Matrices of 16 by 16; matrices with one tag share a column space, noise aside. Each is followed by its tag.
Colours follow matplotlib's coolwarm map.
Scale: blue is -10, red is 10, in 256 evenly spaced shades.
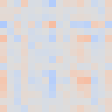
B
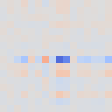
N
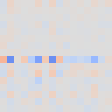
N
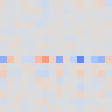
N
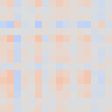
B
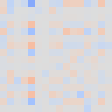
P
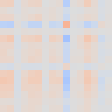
B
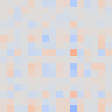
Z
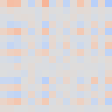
P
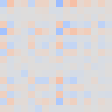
P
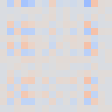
P
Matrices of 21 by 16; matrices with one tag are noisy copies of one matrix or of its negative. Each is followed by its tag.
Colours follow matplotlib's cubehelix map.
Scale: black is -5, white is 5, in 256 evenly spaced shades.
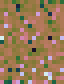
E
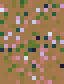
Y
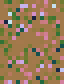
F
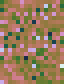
Y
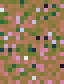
Y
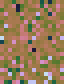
E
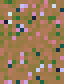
F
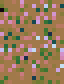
Y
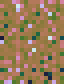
E
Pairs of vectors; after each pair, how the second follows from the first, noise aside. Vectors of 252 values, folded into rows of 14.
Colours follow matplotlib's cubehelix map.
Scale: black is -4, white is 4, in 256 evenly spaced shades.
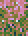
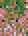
negated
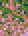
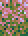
negated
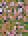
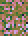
reversed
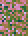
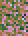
reversed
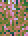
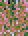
negated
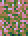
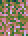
reversed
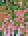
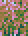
negated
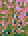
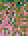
reversed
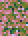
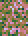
negated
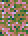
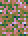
reversed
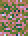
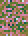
reversed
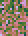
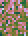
negated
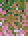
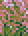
reversed
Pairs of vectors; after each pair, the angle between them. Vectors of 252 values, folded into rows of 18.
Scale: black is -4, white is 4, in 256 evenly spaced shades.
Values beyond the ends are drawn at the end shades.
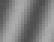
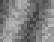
nearly parallel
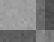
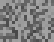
orthogonal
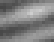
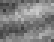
nearly parallel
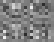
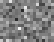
orthogonal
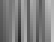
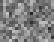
orthogonal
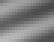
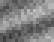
nearly opposite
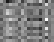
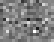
partly aligned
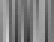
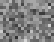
orthogonal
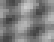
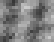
nearly parallel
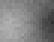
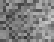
partly opposed
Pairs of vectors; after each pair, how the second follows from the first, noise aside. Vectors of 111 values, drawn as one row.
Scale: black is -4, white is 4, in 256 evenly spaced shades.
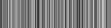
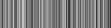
wrapped around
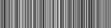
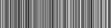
wrapped around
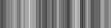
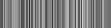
sign-scrambled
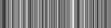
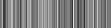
sign-scrambled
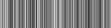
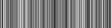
wrapped around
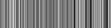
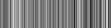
sign-scrambled
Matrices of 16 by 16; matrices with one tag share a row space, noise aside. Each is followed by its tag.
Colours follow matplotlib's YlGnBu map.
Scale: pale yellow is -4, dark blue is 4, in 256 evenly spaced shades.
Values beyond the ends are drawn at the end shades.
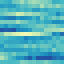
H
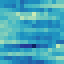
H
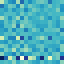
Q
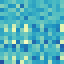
Q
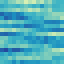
H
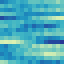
H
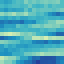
H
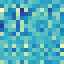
Q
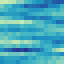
H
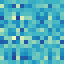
Q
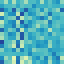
Q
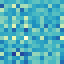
Q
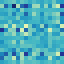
Q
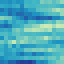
H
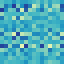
Q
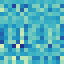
Q
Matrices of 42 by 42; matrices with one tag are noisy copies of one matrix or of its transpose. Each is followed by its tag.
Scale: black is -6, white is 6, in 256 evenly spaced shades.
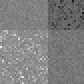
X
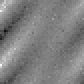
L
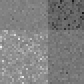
X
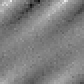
L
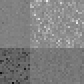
X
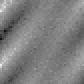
L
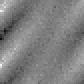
L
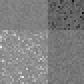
X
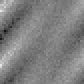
L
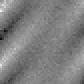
L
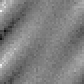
L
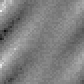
L
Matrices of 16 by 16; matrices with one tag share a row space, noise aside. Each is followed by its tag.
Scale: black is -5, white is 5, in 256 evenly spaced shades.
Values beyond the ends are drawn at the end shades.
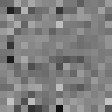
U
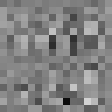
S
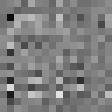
U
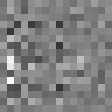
U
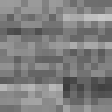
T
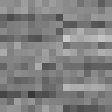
T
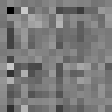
U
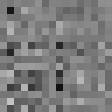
U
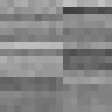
T
